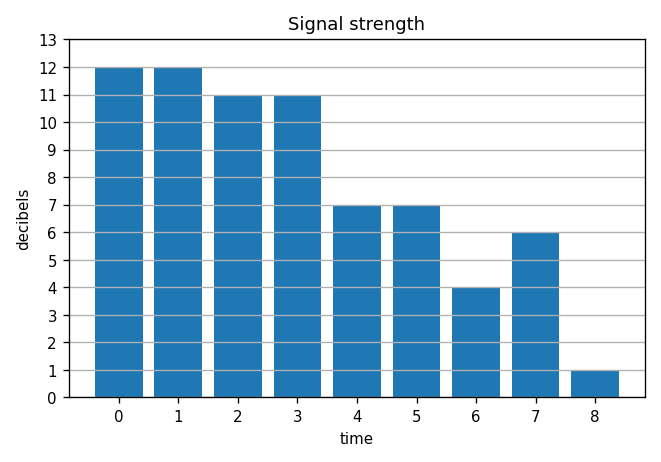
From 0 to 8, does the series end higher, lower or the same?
lower
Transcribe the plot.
Title: Signal strength
x-axis: time, ticks 0 1 2 3 4 5 6 7 8
y-axis: decibels, ticks 0 1 2 3 4 5 6 7 8 9 10 11 12 13
Values:
12 12 11 11 7 7 4 6 1
